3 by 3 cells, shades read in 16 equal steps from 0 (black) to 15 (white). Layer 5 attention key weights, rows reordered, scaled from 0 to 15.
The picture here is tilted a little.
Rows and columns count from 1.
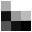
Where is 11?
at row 2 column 3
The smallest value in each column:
1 1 0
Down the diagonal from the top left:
10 9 0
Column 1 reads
10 1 5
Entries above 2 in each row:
3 2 1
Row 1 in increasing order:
10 15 15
